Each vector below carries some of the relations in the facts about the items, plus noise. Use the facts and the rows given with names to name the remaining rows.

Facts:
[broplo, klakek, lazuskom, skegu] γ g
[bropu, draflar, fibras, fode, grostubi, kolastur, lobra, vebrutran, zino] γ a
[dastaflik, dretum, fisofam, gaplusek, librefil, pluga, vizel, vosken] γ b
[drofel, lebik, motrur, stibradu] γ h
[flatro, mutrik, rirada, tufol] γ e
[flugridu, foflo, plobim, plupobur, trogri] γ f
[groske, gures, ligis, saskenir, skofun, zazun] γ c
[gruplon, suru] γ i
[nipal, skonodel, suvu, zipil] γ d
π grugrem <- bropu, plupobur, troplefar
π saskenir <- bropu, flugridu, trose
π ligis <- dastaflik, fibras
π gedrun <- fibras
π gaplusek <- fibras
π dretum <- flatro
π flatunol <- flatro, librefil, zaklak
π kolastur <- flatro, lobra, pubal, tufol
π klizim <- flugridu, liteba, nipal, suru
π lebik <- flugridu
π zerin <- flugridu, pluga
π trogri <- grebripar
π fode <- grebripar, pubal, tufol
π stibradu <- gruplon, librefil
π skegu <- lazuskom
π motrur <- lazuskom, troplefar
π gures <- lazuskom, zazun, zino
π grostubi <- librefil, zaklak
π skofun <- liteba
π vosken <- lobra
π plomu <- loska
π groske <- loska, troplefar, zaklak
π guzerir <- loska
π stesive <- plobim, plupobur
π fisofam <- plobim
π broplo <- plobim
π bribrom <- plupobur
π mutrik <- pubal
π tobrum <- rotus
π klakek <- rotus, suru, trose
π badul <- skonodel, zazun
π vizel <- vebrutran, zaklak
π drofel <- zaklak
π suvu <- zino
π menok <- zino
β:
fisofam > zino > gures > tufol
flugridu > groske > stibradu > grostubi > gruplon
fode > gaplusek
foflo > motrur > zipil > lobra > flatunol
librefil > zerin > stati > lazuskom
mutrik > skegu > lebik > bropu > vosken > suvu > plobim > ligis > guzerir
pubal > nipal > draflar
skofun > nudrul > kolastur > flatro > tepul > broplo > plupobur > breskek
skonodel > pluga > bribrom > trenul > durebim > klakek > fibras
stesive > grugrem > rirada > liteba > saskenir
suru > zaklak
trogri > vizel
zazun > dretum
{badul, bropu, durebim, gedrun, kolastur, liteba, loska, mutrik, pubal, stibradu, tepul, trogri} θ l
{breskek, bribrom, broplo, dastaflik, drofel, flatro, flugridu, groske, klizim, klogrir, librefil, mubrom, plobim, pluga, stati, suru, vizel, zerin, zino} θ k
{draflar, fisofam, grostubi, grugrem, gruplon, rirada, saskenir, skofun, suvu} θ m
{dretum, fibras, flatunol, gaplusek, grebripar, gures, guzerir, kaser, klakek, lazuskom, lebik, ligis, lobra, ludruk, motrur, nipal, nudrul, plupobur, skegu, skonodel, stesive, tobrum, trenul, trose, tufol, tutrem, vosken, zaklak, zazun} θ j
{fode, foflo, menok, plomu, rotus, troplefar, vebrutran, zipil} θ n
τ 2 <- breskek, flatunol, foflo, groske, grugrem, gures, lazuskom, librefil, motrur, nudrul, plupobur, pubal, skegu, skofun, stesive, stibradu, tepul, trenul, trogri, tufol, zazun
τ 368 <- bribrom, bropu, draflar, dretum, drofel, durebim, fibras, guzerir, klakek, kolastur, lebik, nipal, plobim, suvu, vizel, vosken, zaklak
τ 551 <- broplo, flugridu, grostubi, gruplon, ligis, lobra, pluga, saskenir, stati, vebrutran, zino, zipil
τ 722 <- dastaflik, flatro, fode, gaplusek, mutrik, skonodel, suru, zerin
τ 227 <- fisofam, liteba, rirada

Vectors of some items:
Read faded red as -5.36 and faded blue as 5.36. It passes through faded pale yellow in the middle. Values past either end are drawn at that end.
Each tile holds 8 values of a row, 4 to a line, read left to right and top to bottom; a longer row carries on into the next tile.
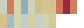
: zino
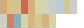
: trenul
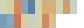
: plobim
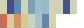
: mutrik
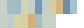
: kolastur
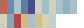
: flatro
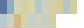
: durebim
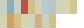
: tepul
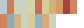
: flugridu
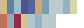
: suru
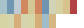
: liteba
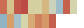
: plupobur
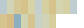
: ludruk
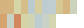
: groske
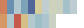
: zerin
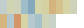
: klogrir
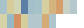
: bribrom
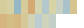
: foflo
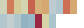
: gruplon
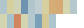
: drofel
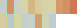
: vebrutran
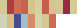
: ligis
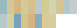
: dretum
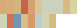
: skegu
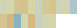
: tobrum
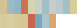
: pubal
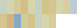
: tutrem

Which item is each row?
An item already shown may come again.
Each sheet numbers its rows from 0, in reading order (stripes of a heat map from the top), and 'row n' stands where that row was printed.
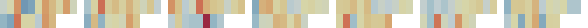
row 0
plobim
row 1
klakek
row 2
rirada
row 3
zaklak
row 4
gures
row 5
troplefar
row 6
dretum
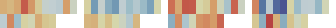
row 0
flatunol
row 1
skonodel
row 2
plupobur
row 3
dastaflik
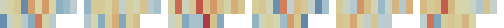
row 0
suvu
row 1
dretum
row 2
grostubi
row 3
draflar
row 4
stibradu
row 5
trenul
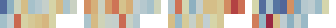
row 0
bropu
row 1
grugrem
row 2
zino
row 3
suru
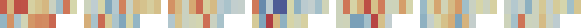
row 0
plupobur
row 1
klizim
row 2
grugrem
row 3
dastaflik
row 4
saskenir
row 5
nipal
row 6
rotus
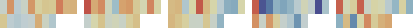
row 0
zipil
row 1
breskek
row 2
skofun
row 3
fode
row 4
tufol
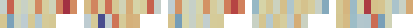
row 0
pluga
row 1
lobra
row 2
pluga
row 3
lebik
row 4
fisofam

